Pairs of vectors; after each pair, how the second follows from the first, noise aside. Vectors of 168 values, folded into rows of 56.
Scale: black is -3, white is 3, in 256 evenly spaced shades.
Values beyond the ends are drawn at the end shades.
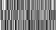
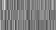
shrunk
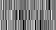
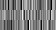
shuffled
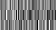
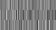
shrunk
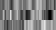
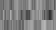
shrunk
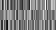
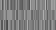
shrunk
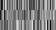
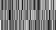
shuffled
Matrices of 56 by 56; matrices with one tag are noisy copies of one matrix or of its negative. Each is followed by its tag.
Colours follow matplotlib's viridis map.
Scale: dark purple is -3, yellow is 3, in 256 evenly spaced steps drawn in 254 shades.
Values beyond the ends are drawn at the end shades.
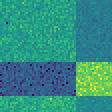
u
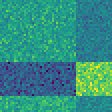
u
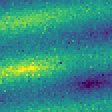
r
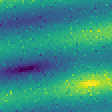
r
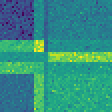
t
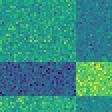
u
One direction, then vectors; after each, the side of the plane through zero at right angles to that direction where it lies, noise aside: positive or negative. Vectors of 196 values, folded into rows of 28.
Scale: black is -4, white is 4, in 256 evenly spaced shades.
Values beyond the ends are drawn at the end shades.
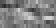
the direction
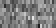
positive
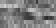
negative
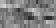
negative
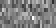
positive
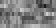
negative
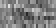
negative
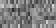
negative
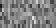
positive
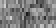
negative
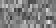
negative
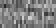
positive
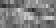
positive
